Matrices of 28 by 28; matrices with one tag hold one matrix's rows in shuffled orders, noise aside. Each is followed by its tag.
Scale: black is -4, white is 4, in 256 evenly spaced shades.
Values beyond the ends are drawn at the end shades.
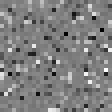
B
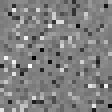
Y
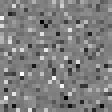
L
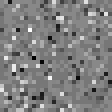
Y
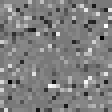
B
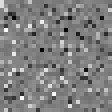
L
